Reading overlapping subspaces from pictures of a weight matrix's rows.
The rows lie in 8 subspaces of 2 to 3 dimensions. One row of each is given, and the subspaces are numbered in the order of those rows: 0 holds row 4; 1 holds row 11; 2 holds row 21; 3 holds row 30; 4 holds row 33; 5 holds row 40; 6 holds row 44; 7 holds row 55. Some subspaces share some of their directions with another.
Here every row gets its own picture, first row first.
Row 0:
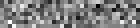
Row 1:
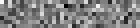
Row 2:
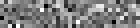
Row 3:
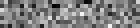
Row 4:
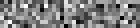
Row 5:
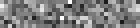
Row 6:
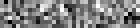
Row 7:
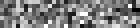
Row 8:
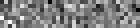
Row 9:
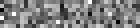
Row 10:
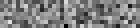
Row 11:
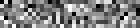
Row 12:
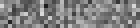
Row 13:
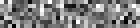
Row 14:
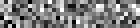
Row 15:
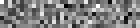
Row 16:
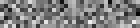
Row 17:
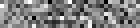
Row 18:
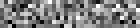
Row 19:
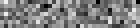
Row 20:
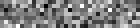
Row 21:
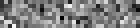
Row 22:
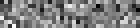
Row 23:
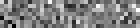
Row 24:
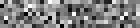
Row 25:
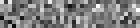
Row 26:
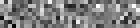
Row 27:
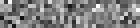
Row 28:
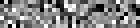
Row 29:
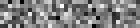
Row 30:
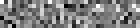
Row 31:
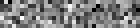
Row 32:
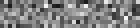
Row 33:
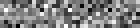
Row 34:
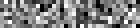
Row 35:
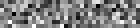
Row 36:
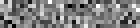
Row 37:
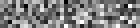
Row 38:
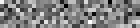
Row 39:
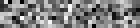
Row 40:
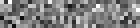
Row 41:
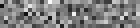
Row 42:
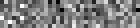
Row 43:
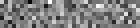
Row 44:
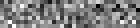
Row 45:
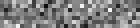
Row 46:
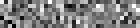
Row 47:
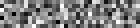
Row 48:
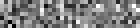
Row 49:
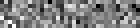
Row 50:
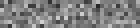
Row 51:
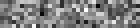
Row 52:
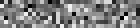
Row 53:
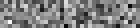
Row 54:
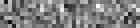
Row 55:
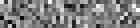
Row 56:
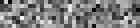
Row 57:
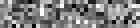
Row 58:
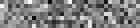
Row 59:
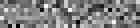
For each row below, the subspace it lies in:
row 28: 4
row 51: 7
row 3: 6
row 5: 2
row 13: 7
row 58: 2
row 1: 3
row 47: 6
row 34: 0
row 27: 5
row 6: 0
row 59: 4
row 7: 0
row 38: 3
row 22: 2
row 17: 2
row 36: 4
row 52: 1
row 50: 6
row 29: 5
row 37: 0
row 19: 0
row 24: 1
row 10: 0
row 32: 6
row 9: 6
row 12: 1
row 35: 6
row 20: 4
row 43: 2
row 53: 0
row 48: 1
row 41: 1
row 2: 4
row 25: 5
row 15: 3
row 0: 6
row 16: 3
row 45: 4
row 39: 5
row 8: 7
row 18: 6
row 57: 7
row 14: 3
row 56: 5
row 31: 5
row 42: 7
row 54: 0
